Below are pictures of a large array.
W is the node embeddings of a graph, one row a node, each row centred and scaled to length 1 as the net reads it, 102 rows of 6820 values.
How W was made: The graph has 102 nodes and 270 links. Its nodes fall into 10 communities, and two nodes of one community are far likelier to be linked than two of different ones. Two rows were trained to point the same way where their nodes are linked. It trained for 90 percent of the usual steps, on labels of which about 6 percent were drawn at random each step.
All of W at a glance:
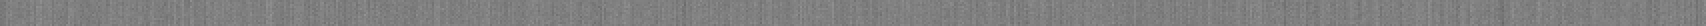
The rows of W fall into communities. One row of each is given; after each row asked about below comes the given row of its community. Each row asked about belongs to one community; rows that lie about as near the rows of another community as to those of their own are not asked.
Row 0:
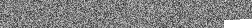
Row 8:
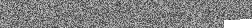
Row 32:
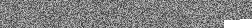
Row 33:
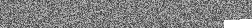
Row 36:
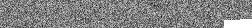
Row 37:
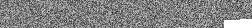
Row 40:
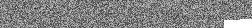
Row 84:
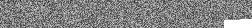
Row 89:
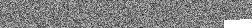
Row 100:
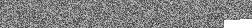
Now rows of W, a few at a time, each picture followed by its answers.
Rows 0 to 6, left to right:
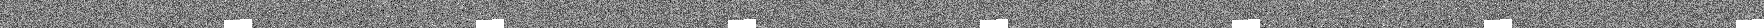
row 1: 32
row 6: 8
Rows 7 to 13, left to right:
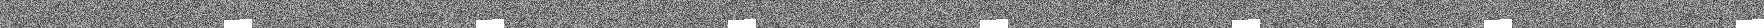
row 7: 0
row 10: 32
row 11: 89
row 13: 40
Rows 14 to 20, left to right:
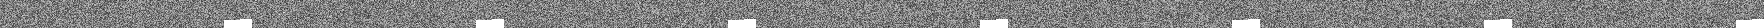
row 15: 84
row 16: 36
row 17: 36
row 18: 89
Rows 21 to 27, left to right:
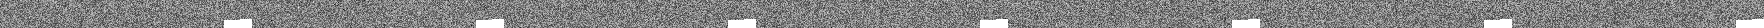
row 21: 40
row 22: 32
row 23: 89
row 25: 84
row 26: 8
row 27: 84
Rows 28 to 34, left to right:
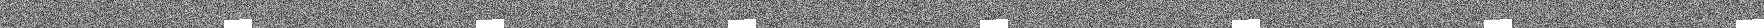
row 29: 100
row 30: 8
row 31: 40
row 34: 33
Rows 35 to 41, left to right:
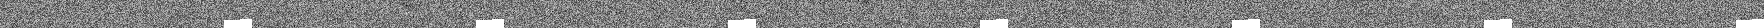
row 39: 37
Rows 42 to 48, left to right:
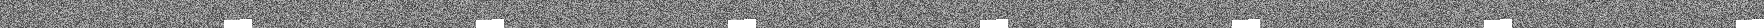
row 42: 100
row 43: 33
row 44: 100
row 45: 8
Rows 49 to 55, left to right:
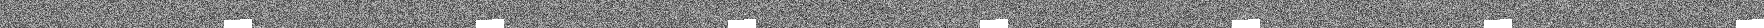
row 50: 40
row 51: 8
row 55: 40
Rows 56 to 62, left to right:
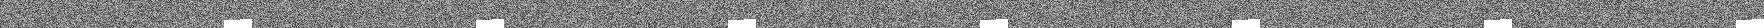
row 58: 100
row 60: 100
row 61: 100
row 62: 40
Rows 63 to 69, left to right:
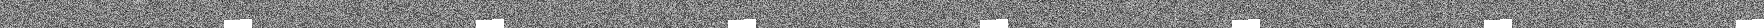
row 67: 32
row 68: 36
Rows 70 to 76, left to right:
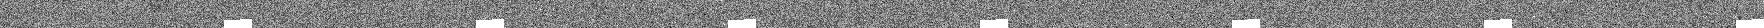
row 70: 36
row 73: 84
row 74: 0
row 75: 100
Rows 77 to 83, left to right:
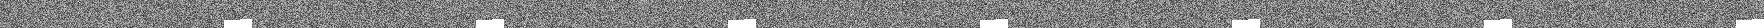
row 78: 100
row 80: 40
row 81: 84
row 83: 89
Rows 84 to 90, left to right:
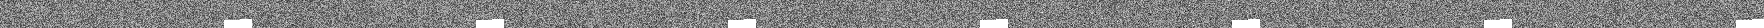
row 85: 32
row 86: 8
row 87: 37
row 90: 84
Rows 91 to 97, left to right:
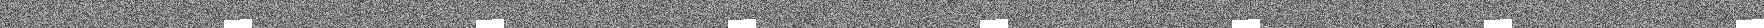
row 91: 8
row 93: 8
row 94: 0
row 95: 36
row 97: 84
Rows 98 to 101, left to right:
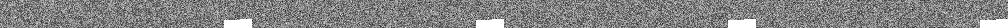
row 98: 40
